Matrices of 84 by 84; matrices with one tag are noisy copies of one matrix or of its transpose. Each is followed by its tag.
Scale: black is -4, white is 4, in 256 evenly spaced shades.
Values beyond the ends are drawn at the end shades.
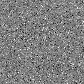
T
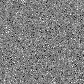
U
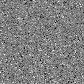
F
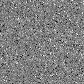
F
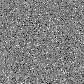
T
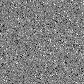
F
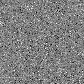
U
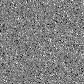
F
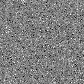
U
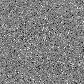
T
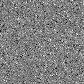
F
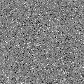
T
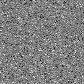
F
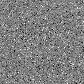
T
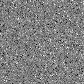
F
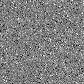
F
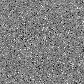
T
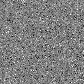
U
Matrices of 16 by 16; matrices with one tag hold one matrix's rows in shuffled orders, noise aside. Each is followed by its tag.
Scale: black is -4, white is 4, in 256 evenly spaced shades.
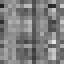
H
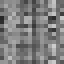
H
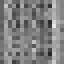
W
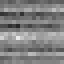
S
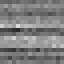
S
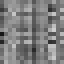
H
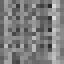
W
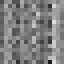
W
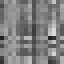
H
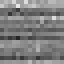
S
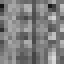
H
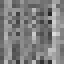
W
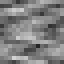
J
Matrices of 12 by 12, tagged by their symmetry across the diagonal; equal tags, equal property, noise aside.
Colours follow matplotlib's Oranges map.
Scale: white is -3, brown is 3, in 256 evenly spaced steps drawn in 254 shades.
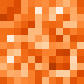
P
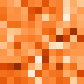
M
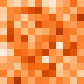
P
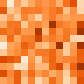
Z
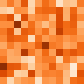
Z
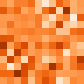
M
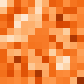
P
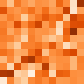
M
